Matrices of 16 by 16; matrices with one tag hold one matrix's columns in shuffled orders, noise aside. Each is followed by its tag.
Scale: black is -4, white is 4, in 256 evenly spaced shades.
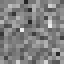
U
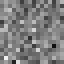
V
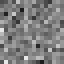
V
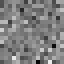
V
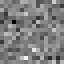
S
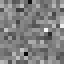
U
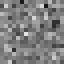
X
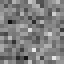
S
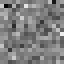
X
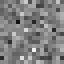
S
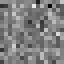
X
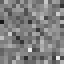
S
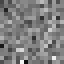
V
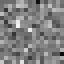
U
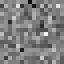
X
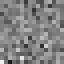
V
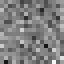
V
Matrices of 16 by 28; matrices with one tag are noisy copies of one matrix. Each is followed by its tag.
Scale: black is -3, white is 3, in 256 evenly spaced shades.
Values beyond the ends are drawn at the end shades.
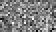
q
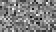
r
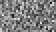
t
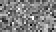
q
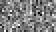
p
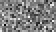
t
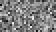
q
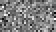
q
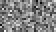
p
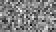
q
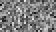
q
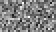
t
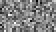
p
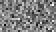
t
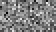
r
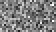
t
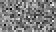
t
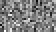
p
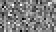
p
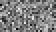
q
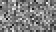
r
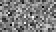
q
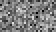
q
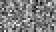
p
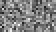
p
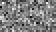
r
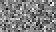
t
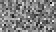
t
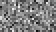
r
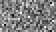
t
